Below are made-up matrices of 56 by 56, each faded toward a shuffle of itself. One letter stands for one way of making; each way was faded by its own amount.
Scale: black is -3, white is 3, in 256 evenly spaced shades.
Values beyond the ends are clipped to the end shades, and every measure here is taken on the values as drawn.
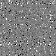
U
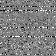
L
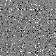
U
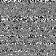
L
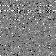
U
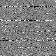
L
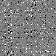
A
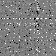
U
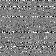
L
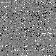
U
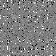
A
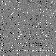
A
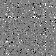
U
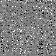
U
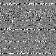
L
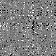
A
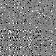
A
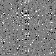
A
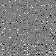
A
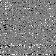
U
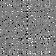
A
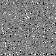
U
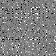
A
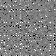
A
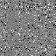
A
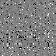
A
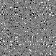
A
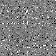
U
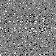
U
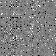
A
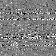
L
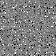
U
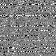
L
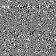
U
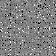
U
